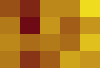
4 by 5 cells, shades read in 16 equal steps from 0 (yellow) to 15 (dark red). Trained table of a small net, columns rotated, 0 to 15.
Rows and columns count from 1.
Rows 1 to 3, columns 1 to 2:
10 13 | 7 15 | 6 8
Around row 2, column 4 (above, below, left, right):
6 8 5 5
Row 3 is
6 8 7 8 2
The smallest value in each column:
6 8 5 4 0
